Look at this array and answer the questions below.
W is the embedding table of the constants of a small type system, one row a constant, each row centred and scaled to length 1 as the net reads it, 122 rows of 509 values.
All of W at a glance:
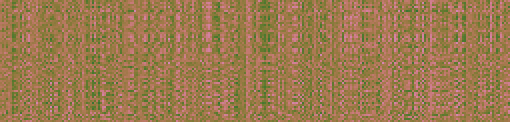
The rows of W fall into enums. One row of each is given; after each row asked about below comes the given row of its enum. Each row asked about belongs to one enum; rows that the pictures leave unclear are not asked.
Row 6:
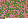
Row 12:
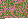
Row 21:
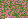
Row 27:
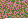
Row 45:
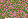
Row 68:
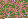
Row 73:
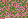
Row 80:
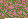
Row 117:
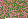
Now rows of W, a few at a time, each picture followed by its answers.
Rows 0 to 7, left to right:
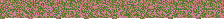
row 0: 45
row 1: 73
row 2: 6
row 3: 80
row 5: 80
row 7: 6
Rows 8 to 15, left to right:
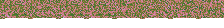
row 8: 21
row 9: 80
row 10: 21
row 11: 21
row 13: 45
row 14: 117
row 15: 27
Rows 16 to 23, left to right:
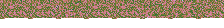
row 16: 80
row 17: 80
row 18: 117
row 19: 80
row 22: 68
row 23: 45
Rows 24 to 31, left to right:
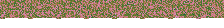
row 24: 6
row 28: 21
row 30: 21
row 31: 73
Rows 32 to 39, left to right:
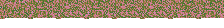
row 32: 27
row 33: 6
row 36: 80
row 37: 80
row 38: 117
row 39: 6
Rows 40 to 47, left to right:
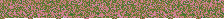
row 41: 117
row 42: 21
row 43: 73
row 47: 27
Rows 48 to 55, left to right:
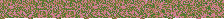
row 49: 6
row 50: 6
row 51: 80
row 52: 80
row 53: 68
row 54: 21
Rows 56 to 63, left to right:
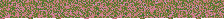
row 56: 73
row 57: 6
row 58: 80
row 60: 73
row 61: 12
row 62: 6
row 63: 117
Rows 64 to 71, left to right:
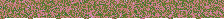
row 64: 27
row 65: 117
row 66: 12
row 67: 21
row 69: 73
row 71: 80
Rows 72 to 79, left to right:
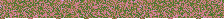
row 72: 117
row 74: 68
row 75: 80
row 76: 27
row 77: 117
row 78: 73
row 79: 21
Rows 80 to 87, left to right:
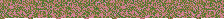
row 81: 6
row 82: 73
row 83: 73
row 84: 80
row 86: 45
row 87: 6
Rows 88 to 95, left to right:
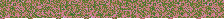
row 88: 73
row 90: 21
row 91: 21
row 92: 6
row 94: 73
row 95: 73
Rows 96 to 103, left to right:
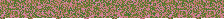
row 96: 6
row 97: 80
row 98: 27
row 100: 21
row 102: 6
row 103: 6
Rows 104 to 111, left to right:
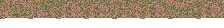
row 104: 21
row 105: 117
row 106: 73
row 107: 73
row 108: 6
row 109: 73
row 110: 27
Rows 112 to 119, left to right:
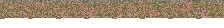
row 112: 80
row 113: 27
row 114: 21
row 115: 21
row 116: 73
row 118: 68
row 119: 21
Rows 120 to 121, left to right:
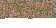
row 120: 117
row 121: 27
